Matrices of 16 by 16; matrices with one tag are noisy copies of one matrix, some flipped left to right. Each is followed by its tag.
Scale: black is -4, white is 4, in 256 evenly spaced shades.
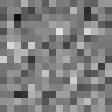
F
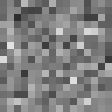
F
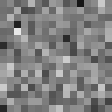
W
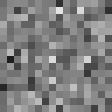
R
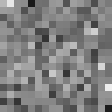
W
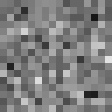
F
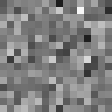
R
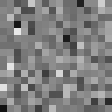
W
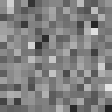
W
